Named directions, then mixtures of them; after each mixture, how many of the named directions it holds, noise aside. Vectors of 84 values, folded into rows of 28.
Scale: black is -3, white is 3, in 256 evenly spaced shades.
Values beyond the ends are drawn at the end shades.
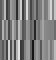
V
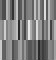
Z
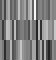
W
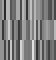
two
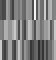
three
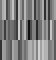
one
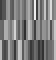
three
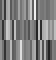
one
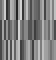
two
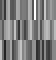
two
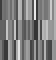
two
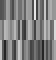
three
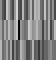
two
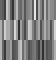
two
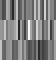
one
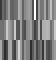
three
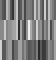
one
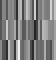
two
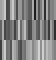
two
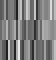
two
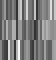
two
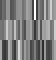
three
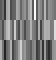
two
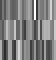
three
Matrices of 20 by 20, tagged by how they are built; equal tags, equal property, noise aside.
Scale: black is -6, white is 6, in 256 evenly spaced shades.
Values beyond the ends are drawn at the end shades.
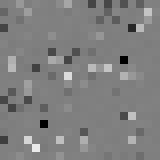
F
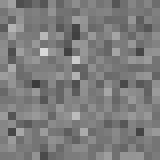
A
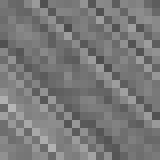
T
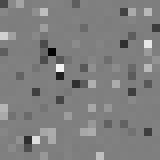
F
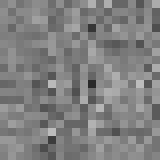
A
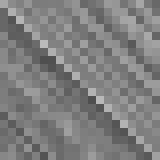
T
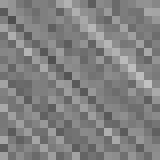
T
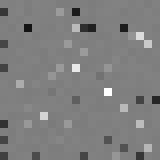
F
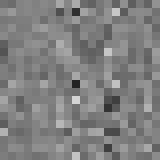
A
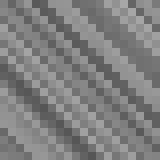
T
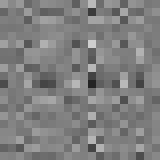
A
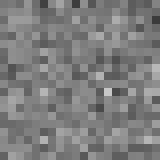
A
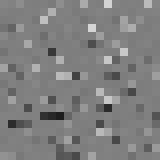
F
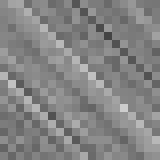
T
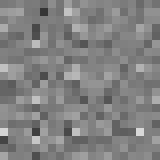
A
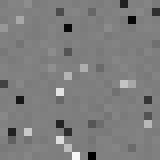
F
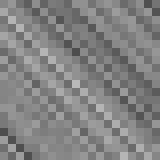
T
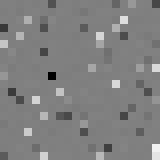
F
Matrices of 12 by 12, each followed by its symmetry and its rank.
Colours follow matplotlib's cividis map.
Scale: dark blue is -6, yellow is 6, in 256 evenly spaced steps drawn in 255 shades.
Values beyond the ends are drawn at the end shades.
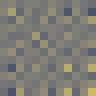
symmetric, rank two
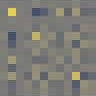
symmetric, rank two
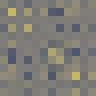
symmetric, rank two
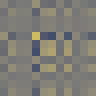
symmetric, rank one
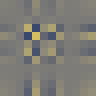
symmetric, rank one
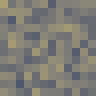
neither, full rank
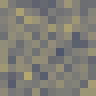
neither, full rank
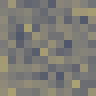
neither, full rank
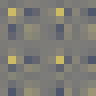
symmetric, rank one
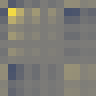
symmetric, rank one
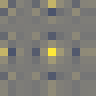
symmetric, rank one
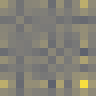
symmetric, rank two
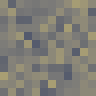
neither, full rank
